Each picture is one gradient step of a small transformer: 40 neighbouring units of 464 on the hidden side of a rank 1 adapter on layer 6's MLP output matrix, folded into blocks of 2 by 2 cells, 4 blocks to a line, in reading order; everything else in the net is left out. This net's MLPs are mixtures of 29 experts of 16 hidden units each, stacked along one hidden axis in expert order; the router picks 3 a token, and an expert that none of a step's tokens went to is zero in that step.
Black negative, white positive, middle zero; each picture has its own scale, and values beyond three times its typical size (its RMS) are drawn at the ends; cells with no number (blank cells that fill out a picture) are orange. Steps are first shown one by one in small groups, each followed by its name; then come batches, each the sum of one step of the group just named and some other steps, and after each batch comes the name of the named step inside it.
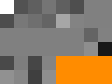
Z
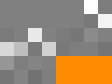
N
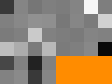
N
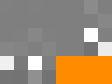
N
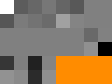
Z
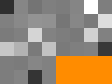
N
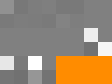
Z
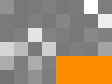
N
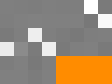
Z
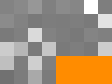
N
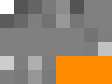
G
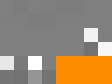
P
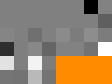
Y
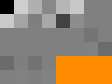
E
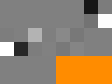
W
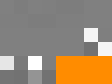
P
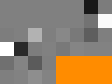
W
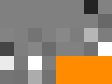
Y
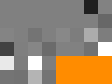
Y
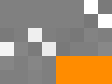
W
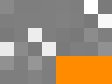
G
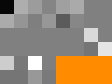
E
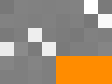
E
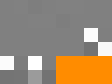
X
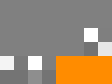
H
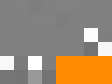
X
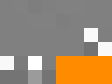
X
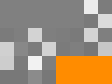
H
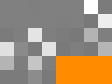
X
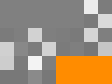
H
